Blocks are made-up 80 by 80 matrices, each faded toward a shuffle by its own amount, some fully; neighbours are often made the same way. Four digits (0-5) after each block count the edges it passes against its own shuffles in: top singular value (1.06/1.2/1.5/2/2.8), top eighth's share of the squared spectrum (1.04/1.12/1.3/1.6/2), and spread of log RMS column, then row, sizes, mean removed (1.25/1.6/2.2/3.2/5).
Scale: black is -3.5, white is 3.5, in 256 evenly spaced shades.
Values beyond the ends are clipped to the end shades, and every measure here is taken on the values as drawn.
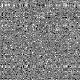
4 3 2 2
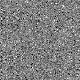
3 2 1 1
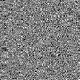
4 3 1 2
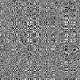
5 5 3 3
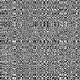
5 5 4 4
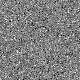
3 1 0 0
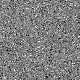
0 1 0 0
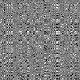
5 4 3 3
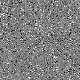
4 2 1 0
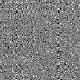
4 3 2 1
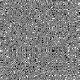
4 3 2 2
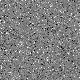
2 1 0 0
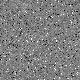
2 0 0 0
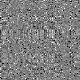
4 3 2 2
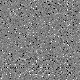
3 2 1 1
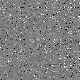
3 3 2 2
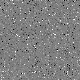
2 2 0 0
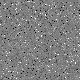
0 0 0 0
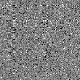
4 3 2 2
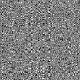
4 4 2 2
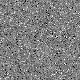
0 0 0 0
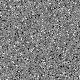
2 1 0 0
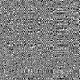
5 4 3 3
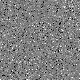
2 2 0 0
